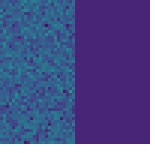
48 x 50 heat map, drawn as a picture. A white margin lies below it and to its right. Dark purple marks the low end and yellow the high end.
The table splits into one row of 2 panels. Panel 1,1: low, fine-grained. Panel 1,2: very low, flat.
